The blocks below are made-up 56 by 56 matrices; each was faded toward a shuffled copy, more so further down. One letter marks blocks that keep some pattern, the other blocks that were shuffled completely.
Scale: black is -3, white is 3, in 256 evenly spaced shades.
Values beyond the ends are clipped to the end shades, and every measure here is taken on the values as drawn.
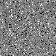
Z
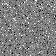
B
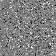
Z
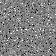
B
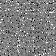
Z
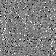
Z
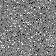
B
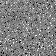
B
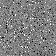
B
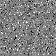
Z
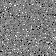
B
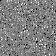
Z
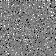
Z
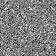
B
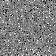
Z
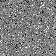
B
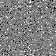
Z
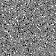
Z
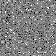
Z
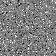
B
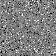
Z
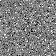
B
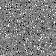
Z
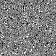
Z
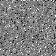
Z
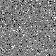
Z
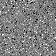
B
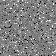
B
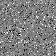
B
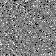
Z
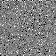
Z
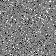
B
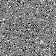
Z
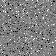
B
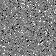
B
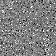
Z
